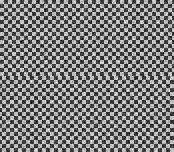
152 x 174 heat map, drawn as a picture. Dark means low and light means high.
No seam splits the table. It looks the same turned upside down. Overall the values sit about 50% of the way up the scale. The histogram has two humps. The field is checkered. There is no overall slope.
